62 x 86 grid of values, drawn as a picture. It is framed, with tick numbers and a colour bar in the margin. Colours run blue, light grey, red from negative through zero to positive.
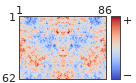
No row or column stands out. Overall the values sit about 50% of the way up the scale. No overall slope runs across the table. The left and right halves mirror each other.
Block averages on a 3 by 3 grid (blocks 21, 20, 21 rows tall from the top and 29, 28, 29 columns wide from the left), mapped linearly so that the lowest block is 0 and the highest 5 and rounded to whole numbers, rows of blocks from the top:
050 / 404 / 353
